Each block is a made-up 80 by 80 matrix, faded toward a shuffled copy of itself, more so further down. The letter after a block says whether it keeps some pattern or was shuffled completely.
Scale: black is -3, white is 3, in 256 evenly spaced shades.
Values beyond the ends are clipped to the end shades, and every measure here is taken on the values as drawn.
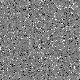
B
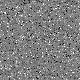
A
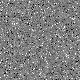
A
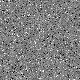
A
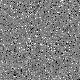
B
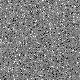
A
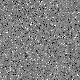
A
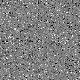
B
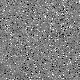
B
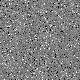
A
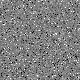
A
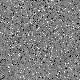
A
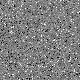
A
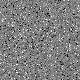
A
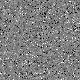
B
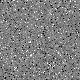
A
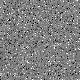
B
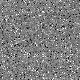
B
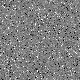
A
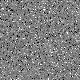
A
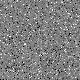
A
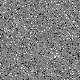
B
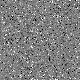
A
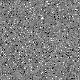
B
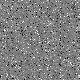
B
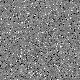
A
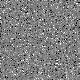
B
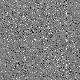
B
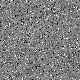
A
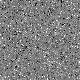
A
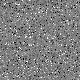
A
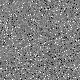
A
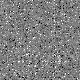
B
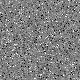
A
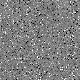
B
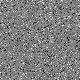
A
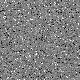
A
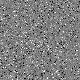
B
